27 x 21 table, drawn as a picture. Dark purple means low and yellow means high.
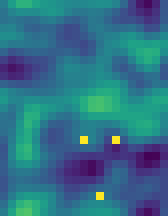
Ninth with the lowest average: bottom right. Mirror symmetry: none. Lone odd cells: 3, each higher than its neighbours.
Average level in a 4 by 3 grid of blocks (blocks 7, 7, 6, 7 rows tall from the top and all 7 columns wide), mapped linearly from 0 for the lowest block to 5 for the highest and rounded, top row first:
322
254
423
410
